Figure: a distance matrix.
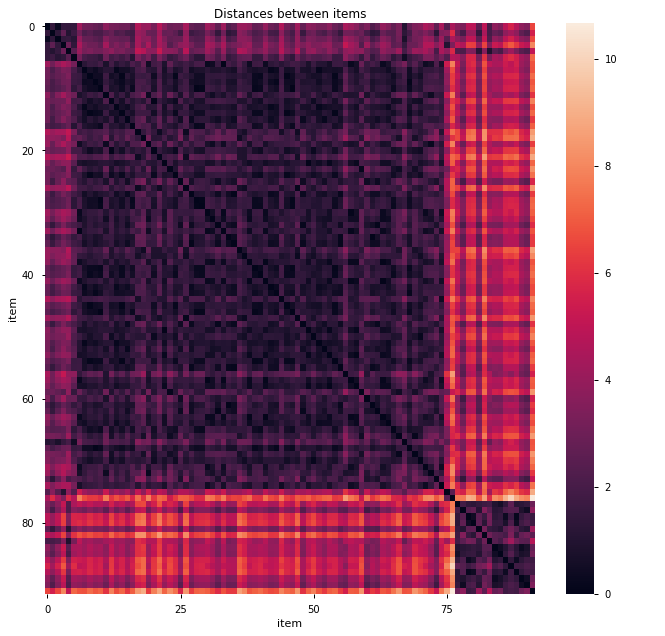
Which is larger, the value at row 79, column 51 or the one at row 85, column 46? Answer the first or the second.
the first
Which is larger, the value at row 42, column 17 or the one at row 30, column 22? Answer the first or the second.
the first
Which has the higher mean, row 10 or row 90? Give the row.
90
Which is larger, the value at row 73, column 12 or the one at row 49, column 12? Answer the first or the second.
the first
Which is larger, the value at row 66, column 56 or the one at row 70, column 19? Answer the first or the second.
the first
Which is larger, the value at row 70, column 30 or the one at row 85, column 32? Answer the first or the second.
the second
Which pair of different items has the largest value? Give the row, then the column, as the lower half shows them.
91, 76
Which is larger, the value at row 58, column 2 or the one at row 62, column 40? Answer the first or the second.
the first
